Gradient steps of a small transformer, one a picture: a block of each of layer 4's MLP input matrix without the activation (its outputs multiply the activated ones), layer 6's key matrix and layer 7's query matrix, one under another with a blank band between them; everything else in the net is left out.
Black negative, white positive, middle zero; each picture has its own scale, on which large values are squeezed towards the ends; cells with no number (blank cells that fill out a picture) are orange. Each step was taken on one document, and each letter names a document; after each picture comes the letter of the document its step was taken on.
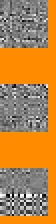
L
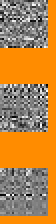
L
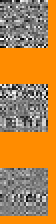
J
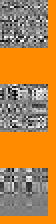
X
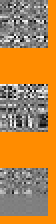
X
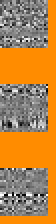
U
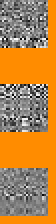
J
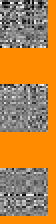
U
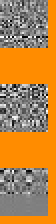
X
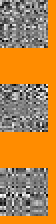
U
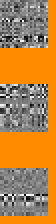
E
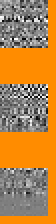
L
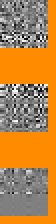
E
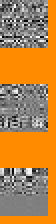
E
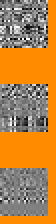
J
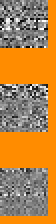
L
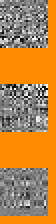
J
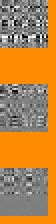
X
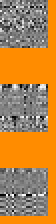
U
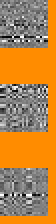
E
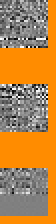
J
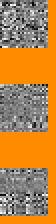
U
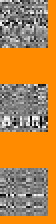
U
